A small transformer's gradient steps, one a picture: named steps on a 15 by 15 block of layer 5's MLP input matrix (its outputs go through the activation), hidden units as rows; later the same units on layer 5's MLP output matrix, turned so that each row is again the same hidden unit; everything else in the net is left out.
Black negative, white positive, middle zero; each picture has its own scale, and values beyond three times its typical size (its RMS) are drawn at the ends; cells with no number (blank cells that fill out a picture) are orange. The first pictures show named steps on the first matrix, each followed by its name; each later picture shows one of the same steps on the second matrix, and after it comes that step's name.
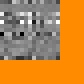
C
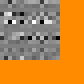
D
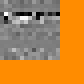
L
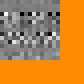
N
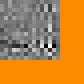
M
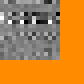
D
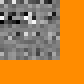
N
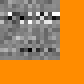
L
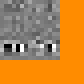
M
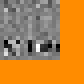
M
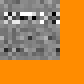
L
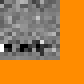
M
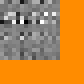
D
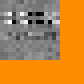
C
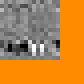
M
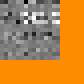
N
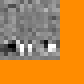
M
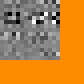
N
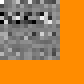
N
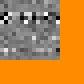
L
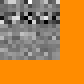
N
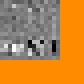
M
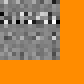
D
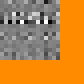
D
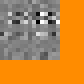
C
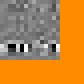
M
